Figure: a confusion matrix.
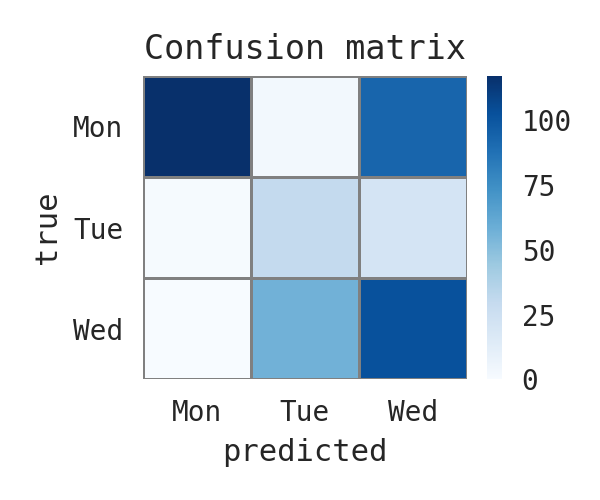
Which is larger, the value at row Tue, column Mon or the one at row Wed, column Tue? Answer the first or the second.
the second
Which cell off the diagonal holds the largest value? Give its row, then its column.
Mon, Wed
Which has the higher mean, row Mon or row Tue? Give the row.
Mon
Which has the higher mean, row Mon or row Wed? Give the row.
Mon
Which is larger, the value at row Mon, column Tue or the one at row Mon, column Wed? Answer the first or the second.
the second
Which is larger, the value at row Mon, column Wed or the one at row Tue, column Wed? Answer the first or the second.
the first
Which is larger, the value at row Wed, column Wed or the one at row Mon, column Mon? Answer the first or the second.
the second
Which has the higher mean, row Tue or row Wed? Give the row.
Wed
